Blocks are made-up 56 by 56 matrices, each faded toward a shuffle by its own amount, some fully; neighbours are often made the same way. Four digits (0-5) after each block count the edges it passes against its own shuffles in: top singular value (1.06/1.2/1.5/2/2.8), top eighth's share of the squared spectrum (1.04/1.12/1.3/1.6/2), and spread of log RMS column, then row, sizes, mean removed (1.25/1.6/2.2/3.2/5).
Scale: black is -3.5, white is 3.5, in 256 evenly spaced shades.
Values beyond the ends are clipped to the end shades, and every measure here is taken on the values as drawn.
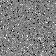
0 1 0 0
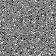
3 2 1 0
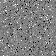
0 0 0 0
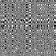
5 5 3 3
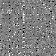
3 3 2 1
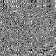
4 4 2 2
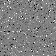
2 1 0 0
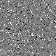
1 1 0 0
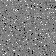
0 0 0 0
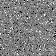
0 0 0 0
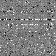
3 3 0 2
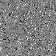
2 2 0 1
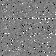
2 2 0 1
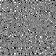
3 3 1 2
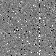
3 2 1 0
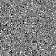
3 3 1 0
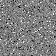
1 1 0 0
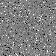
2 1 0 0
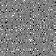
4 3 2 2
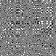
4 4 2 2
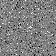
2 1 0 0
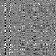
4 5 3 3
